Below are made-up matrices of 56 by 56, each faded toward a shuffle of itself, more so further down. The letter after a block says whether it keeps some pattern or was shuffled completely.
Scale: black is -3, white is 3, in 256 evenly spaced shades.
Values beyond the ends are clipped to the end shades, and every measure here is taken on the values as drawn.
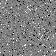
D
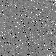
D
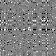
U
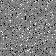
D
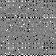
U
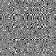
U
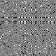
U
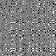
U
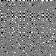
U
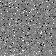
D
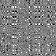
U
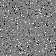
D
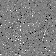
D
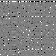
U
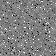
D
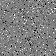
D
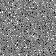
D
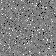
D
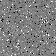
D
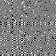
U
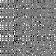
U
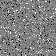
D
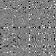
U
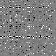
U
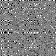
U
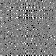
U
